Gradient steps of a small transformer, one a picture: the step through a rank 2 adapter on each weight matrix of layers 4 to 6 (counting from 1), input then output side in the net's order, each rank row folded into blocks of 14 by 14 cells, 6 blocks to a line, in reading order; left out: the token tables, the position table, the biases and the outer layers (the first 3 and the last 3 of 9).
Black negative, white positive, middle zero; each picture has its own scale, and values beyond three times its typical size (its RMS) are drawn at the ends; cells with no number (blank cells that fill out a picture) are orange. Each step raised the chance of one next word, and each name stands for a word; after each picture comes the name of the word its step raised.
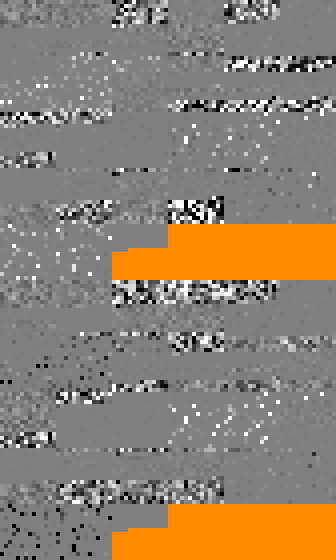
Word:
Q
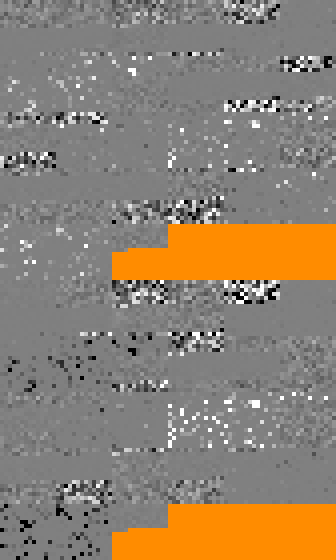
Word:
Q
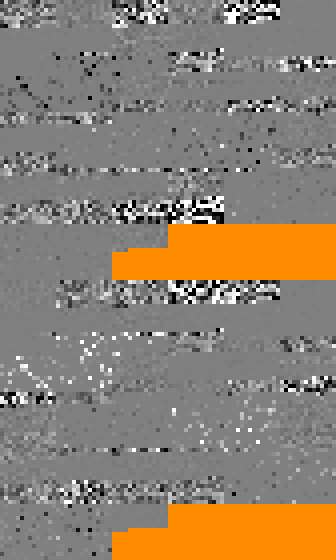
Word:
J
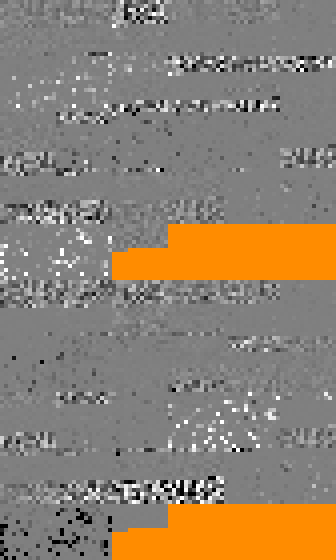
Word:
Q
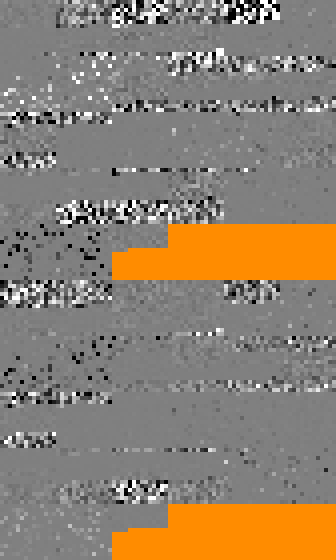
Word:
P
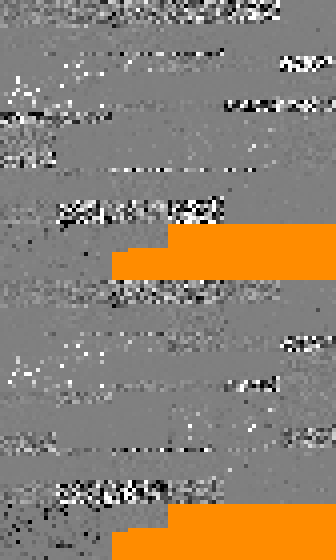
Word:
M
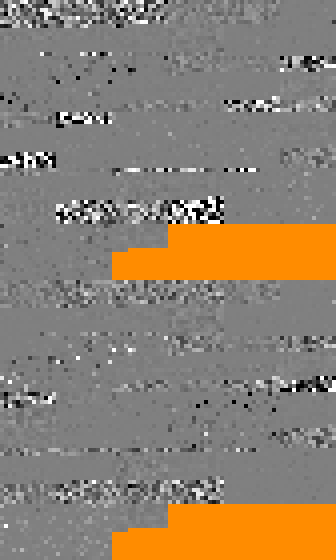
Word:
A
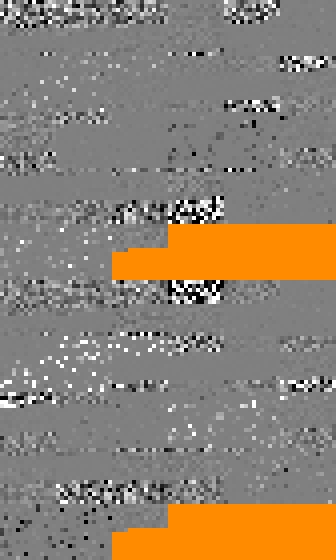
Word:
J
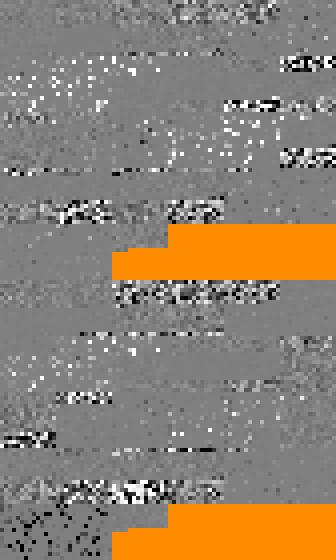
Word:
M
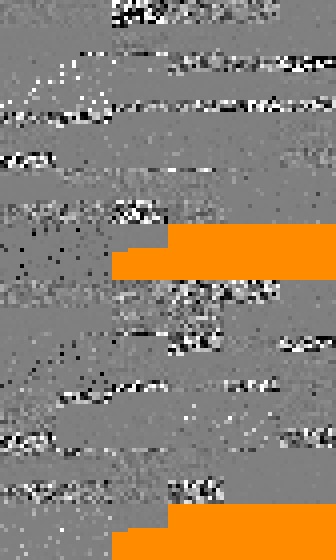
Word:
P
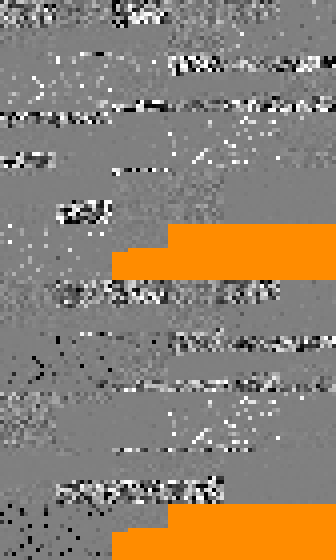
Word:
Q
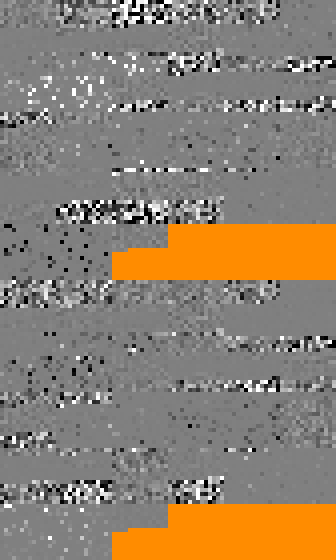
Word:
P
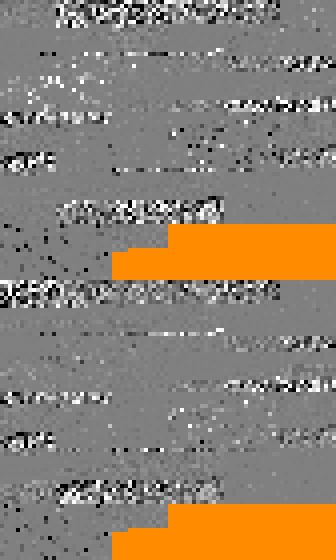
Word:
P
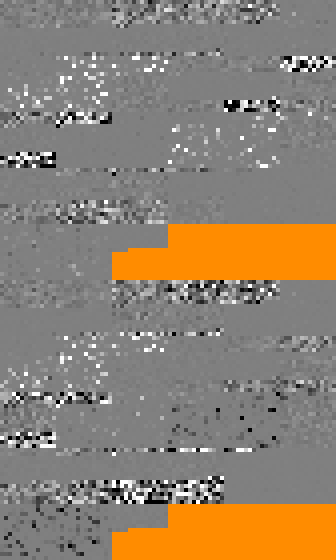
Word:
M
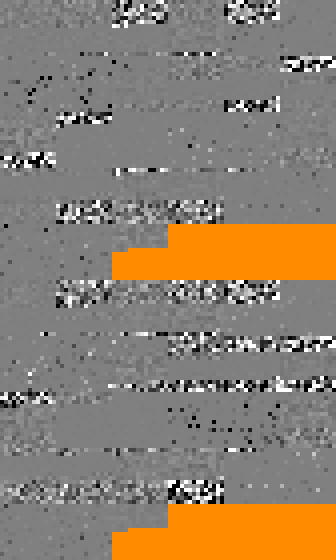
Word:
A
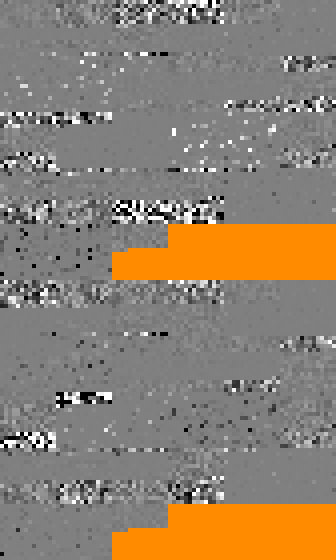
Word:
P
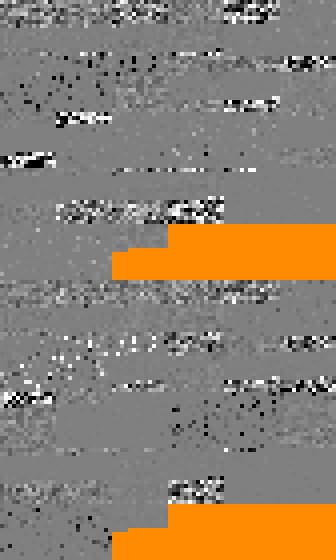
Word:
A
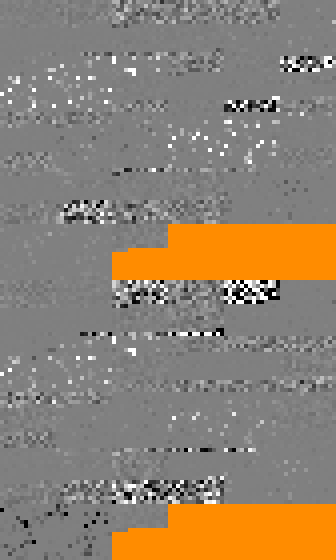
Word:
M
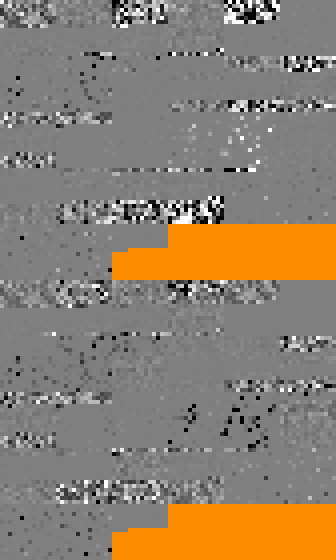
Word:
A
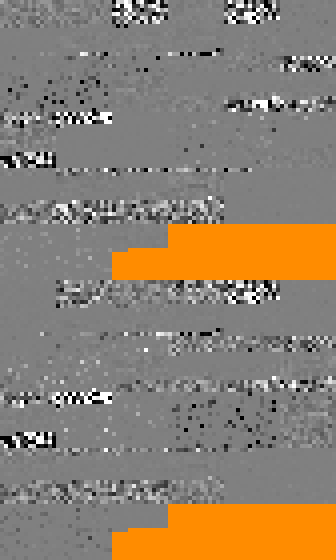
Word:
A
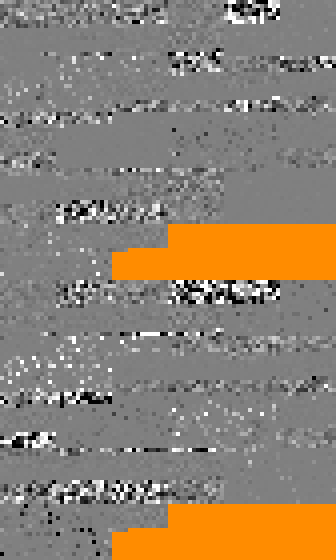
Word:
J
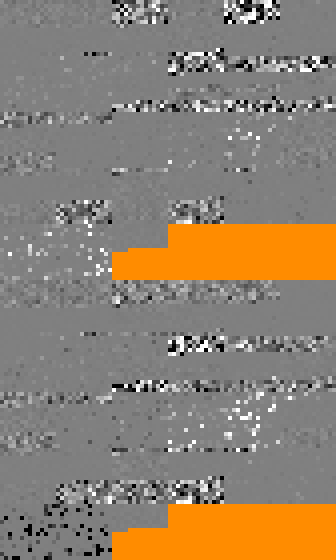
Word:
Q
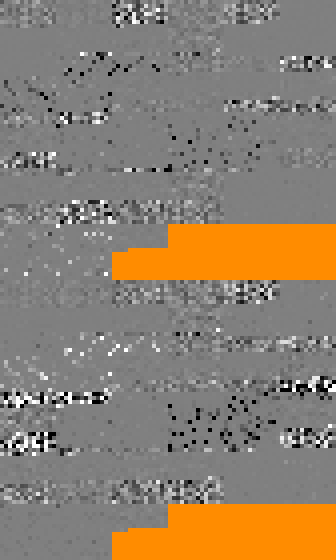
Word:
A
